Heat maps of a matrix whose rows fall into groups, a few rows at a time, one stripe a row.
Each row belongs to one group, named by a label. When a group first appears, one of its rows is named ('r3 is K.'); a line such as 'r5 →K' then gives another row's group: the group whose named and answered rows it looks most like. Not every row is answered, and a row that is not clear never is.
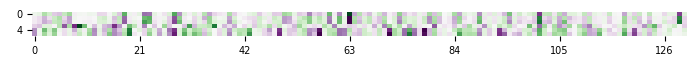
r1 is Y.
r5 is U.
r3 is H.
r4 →U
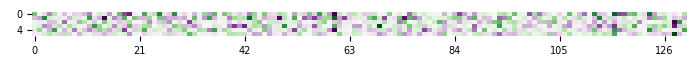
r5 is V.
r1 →U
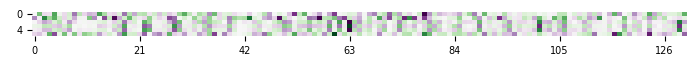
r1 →U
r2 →Y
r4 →Y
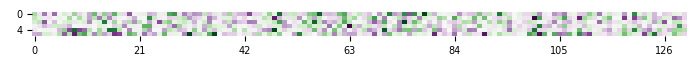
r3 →Y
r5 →H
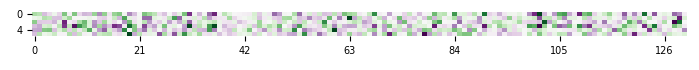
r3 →H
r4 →U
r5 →U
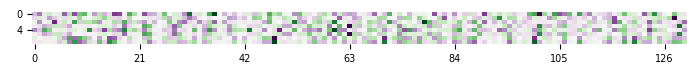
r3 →Y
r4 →U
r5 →Y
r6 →H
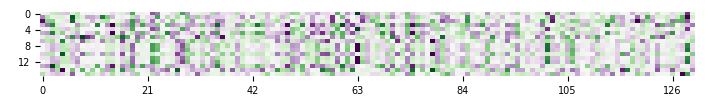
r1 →V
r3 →U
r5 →U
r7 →U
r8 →Y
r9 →Y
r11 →Y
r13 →U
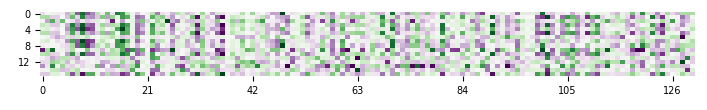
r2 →U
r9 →V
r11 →Y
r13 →U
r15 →H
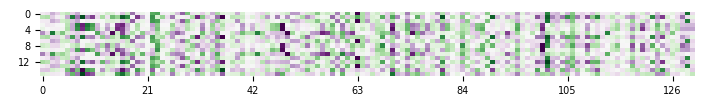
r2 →Y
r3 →H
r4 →H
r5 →U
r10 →U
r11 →Y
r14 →H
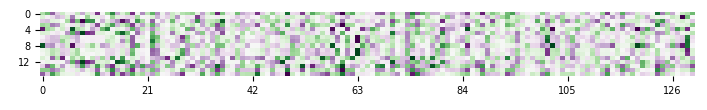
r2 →H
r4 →V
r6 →Y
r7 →Y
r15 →U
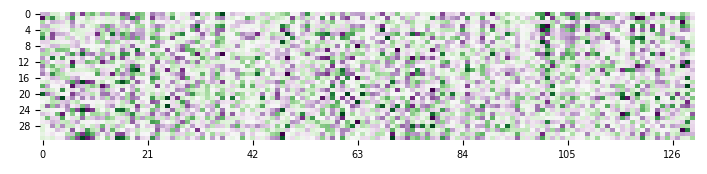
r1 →V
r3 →H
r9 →U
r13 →V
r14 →U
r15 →U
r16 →Y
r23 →U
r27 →Y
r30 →H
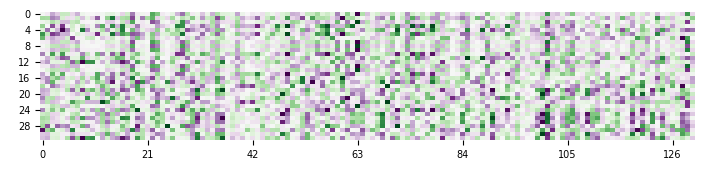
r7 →Y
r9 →Y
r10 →U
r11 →U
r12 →H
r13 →Y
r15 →U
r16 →U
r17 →U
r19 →H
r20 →H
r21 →V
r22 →V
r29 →V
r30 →H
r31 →H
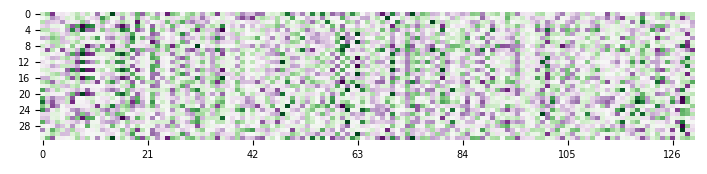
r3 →H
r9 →U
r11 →Y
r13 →Y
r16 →H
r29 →V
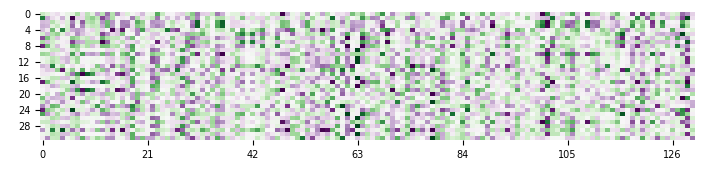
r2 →H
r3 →H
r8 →V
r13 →U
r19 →H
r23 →U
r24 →V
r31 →U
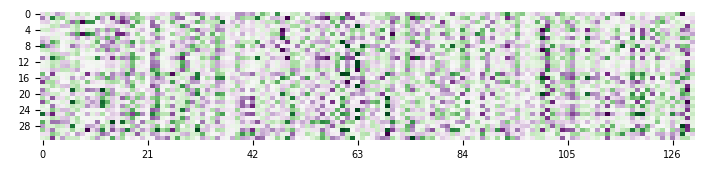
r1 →U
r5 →H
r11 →U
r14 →Y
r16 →H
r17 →V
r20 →H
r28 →V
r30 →V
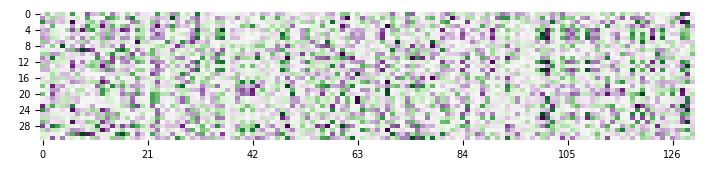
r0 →V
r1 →V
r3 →V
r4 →H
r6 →H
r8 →U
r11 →U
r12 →H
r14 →H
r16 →U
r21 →Y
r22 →Y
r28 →U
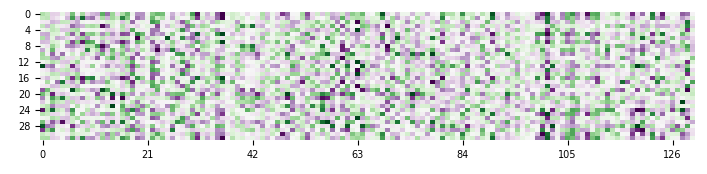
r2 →Y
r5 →H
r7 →H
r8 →V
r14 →Y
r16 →H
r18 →Y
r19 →V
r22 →V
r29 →V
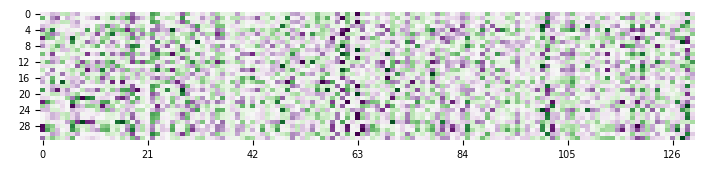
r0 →Y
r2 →Y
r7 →V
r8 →U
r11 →Y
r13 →H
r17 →U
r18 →Y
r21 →H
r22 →V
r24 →H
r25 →Y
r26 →Y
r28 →V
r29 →V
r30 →Y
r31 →V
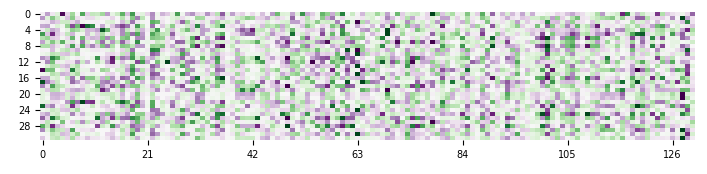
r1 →V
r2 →Y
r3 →H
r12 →U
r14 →V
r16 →H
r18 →U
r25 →H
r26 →U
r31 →V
